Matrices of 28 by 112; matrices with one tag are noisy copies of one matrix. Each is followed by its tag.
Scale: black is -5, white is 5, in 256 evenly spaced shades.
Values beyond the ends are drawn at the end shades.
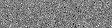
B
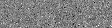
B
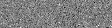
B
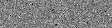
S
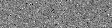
S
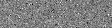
S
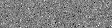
B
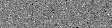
S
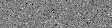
S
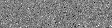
B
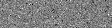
S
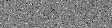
S
